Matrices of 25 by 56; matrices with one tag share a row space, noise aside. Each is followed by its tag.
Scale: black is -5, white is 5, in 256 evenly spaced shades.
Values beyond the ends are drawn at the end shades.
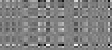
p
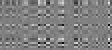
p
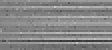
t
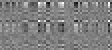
p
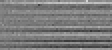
t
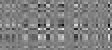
p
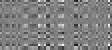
p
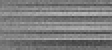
t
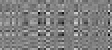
p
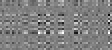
p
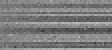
t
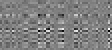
p
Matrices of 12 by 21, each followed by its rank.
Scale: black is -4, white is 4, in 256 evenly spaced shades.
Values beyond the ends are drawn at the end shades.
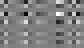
one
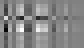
one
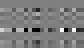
one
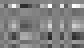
one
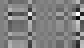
one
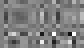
two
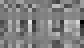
two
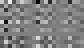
two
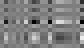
one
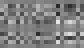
two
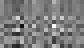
two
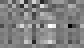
two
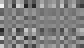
one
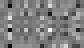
two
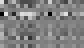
two
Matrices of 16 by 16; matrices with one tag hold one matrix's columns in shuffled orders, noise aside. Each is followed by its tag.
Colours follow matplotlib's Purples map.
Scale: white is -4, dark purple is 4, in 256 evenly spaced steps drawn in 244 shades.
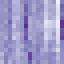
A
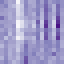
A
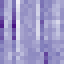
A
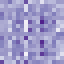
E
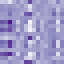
E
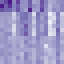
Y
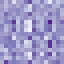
E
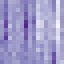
A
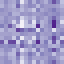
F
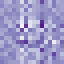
F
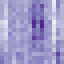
A
